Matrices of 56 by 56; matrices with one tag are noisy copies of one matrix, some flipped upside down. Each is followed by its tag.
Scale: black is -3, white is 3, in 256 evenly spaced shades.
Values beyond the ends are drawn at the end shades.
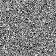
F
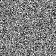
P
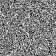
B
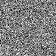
F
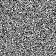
P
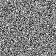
B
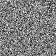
B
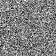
F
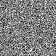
P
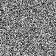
F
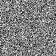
F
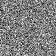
F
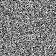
P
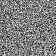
P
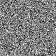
B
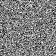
P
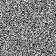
F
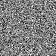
P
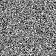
P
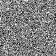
F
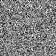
P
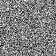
F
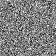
B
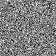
B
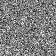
F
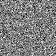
P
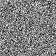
B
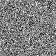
B
